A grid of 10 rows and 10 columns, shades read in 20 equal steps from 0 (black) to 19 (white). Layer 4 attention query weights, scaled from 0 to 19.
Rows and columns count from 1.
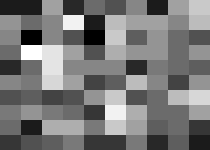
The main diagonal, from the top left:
2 8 10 12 10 7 6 8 8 2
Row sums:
72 111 73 116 85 99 94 100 91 55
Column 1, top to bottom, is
2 11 10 8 3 10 6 9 8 4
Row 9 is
8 2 13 13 9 15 12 7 8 4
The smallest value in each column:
2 0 5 3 0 4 3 2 5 2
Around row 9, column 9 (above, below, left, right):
8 7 7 4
